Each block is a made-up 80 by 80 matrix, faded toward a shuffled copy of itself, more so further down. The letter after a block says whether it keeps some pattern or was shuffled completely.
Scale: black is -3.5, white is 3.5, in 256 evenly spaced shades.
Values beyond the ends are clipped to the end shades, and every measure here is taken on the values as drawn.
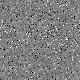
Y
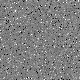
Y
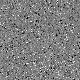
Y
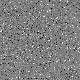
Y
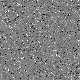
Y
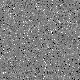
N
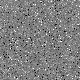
Y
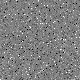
Y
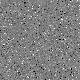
Y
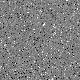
Y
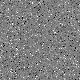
Y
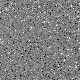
N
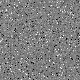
N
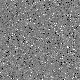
Y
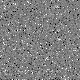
N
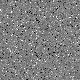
Y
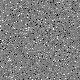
Y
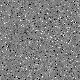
Y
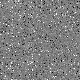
N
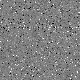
N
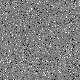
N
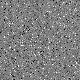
Y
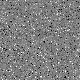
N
